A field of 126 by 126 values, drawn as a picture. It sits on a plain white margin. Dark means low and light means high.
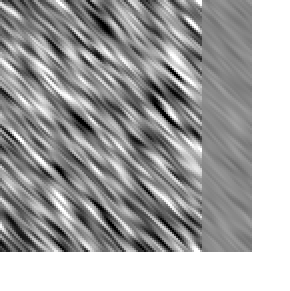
The histogram is bell-shaped. Streaks slant down to the right. On average the colour sits 50% of the way up the scale. The halves do not mirror each other. No single row or column stands out from its neighbours. The right part is calmer, past a seam about 80% of the way across.
